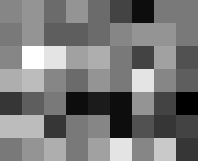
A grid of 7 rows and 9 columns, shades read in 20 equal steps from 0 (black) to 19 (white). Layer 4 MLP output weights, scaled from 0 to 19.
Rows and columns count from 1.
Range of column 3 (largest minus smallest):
13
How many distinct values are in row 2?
5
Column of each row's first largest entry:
2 2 2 7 7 1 6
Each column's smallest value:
4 7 4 1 2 1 1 4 0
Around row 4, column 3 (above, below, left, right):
17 9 14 8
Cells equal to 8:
4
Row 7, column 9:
4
